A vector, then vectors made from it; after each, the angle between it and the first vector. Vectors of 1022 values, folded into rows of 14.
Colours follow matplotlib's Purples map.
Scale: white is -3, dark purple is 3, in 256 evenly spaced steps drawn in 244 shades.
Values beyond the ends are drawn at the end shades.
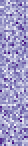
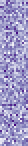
nearly opposite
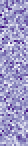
orthogonal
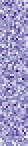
partly opposed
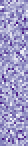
partly aligned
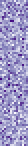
orthogonal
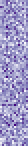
nearly opposite
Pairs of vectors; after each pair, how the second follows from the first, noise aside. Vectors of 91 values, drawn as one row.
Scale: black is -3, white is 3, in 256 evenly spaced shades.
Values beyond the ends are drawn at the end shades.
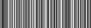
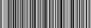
negated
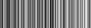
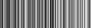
copied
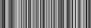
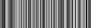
copied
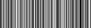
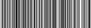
negated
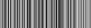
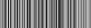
copied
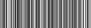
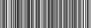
copied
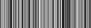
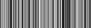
copied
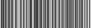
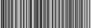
copied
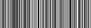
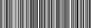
negated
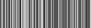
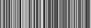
copied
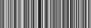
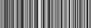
negated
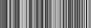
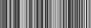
copied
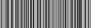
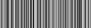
copied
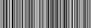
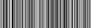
copied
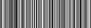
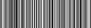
copied
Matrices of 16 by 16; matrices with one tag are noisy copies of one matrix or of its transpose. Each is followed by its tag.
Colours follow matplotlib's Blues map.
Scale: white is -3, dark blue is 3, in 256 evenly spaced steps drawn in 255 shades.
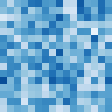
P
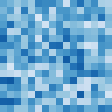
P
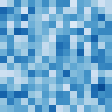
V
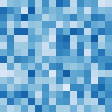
V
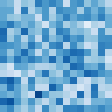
P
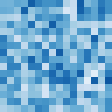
P
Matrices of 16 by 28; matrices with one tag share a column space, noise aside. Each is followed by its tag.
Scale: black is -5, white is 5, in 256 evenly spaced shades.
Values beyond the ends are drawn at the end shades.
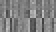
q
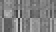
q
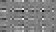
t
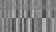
q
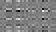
t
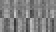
q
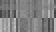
q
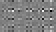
t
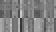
q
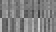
q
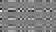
t
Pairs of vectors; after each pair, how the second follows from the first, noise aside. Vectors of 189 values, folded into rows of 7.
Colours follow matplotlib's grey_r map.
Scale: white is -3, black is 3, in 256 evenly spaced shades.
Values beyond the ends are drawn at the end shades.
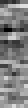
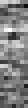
negated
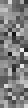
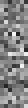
sign-scrambled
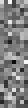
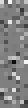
partly zeroed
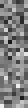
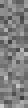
shrunk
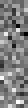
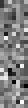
shuffled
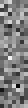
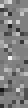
partly zeroed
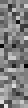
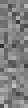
shrunk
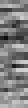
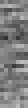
shrunk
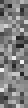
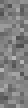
shrunk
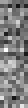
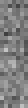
shrunk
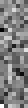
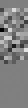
partly zeroed
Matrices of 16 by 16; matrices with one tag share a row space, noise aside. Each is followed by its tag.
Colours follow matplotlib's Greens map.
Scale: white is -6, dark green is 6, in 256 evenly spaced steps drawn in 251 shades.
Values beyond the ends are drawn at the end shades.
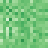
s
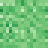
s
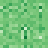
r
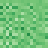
s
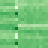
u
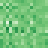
s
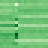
u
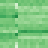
u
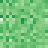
s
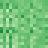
s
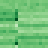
u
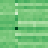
u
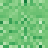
r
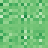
r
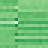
u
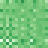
s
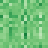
r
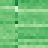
u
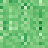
r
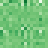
r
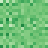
s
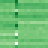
u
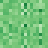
r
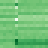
u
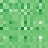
r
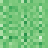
r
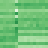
u
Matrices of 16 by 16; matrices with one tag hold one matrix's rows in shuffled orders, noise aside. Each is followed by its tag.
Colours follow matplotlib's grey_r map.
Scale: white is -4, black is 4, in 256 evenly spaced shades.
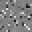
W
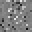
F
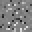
F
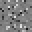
F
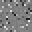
W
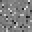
W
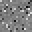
W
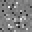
F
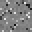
W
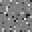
W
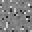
W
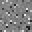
W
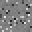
W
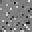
W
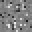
F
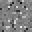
F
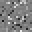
F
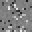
F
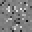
F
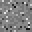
W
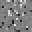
F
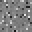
W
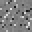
W
